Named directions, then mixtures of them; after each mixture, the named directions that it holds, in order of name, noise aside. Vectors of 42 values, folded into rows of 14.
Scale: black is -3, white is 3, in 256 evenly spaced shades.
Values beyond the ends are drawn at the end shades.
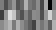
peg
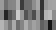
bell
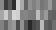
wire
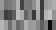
bell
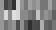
wire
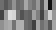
peg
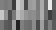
peg, wire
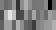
bell, peg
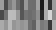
bell, peg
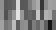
bell, wire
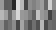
peg, wire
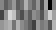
peg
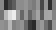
peg, wire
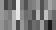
bell, wire
